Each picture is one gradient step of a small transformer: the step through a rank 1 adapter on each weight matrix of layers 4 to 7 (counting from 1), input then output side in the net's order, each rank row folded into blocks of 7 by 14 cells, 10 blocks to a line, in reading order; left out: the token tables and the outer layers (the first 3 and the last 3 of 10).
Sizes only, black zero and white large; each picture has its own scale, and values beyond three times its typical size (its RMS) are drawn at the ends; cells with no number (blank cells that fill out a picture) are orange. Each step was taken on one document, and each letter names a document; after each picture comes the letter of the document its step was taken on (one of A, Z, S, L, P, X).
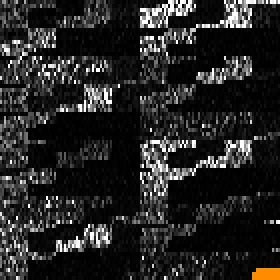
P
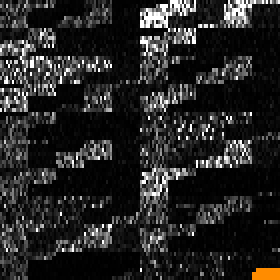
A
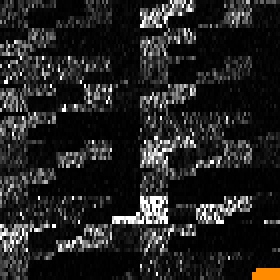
A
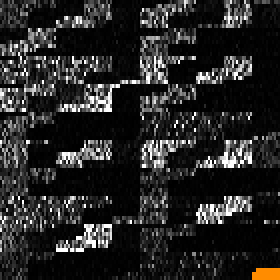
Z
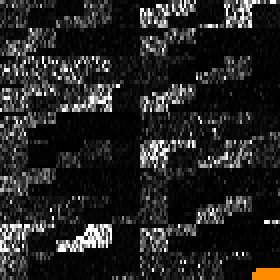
Z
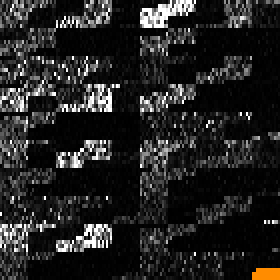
Z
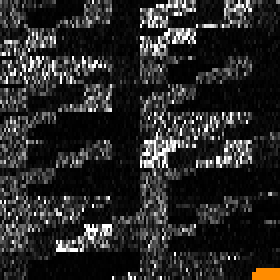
A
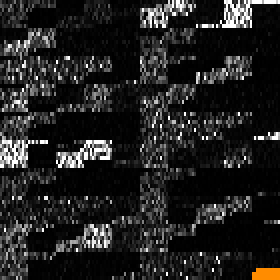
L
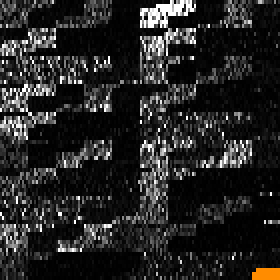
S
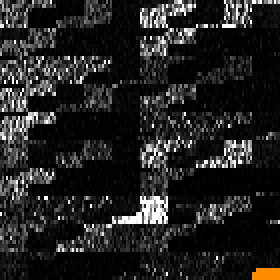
L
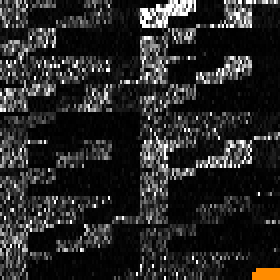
P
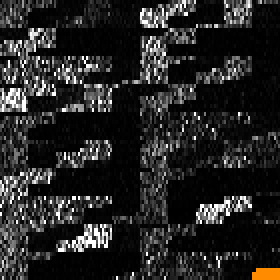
Z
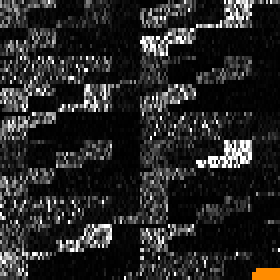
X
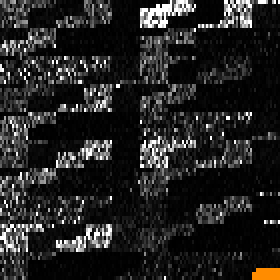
S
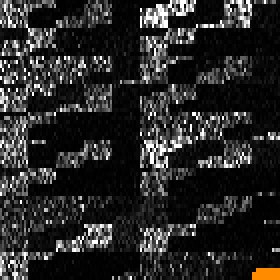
A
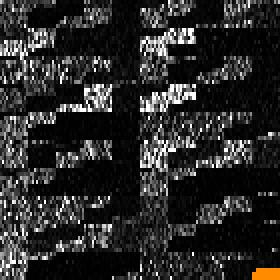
A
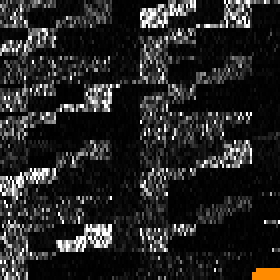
S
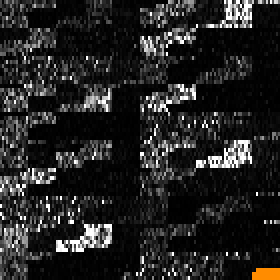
X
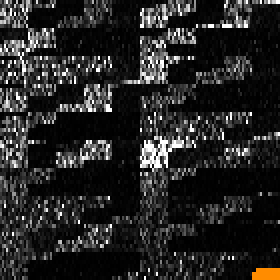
A
